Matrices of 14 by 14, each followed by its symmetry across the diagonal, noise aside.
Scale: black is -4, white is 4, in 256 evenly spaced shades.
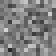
neither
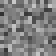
antisymmetric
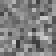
antisymmetric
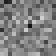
neither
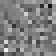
antisymmetric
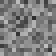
symmetric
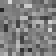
antisymmetric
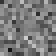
neither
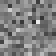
neither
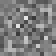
symmetric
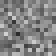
neither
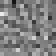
antisymmetric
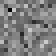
symmetric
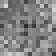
symmetric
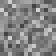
symmetric
